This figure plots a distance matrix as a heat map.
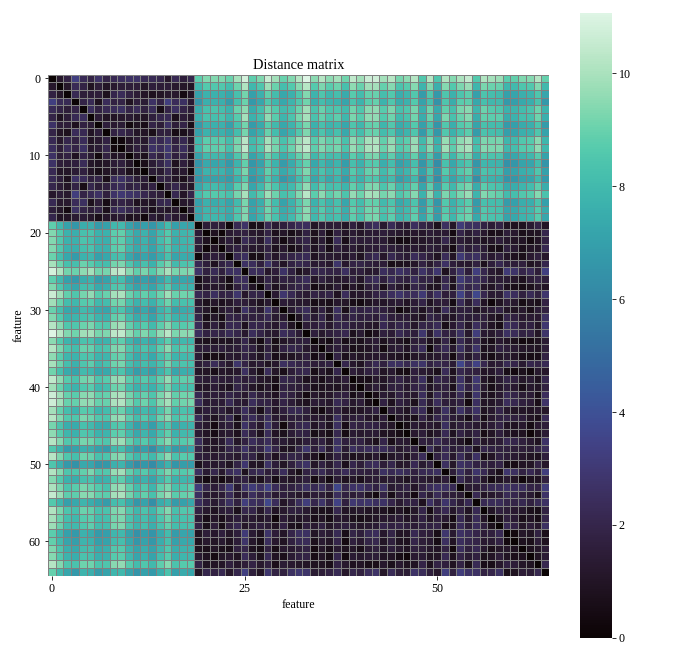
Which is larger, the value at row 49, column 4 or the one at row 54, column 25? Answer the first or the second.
the first
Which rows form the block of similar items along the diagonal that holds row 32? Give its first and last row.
19 to 64
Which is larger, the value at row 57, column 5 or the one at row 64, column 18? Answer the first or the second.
the first
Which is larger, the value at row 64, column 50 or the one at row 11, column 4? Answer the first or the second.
the second
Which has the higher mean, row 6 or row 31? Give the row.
6
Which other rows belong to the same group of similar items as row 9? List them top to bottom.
0, 1, 2, 3, 4, 5, 6, 7, 8, 10, 11, 12, 13, 14, 15, 16, 17, 18
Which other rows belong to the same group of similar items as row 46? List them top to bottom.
19, 20, 21, 22, 23, 24, 25, 26, 27, 28, 29, 30, 31, 32, 33, 34, 35, 36, 37, 38, 39, 40, 41, 42, 43, 44, 45, 47, 48, 49, 50, 51, 52, 53, 54, 55, 56, 57, 58, 59, 60, 61, 62, 63, 64
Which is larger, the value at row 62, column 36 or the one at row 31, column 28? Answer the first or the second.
the second
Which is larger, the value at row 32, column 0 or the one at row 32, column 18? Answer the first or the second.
the first
